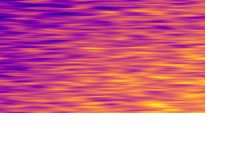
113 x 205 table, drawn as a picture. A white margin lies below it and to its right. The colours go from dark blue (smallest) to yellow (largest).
The ninth with the highest average is the bottom right. There is an overall slope up to the bottom right. Neither half mirrors the other. The ninth with the lowest average is the top left. On average the colour sits 50% of the way up the scale. Streaks run across, left to right. The values follow a bell shape.
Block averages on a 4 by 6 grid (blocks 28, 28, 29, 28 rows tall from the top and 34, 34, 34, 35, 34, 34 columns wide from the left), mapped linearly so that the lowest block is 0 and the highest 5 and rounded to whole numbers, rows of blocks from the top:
001233 | 122334 | 123445 | 234455
